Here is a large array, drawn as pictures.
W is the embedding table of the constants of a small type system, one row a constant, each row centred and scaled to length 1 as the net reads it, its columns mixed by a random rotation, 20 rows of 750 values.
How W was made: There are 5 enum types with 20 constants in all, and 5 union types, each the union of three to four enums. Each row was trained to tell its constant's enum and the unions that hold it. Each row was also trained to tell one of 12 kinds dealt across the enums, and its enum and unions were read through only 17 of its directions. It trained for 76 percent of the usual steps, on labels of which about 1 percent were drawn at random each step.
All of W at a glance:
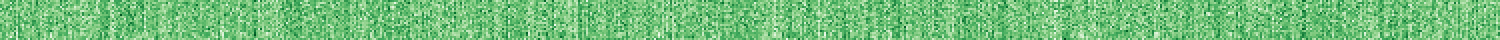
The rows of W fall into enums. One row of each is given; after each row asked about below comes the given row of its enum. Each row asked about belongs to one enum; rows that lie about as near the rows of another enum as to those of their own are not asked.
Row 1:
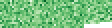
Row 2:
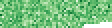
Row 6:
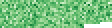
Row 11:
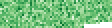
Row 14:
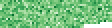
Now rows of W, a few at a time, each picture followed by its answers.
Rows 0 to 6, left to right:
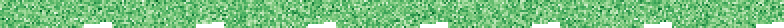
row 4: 1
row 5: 14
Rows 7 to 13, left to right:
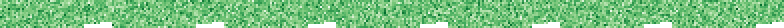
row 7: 6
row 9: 2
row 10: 14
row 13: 2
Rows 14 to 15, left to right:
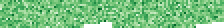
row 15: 2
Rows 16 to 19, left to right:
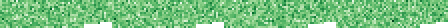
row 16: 14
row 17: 14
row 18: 11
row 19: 2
